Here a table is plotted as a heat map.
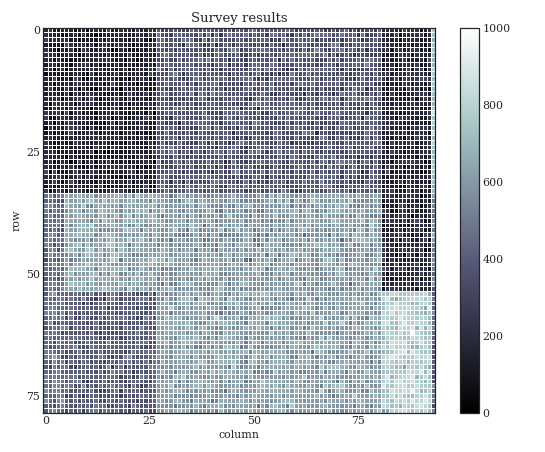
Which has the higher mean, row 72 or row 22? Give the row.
72
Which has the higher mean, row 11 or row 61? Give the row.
61
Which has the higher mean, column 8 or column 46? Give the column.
46
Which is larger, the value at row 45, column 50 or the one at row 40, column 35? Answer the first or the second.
the second
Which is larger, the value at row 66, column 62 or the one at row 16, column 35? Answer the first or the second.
the first
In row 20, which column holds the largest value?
93
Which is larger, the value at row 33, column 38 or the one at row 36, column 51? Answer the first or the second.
the second
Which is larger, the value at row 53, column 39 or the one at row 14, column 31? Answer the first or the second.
the first
